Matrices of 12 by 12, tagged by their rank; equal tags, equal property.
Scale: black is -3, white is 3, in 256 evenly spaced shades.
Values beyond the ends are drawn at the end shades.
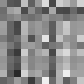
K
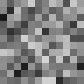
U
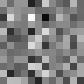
K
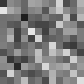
U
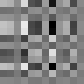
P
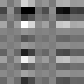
P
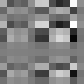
P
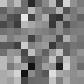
K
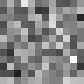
U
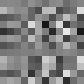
K
